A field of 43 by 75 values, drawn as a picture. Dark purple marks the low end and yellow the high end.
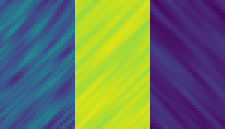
The table splits into one row of 3 panels. Panel 1,1: low, slanting up to the right. Panel 1,2: very high, slanting up to the right, faint in contrast. Panel 1,3: very low, slanting down to the right, faint in contrast.
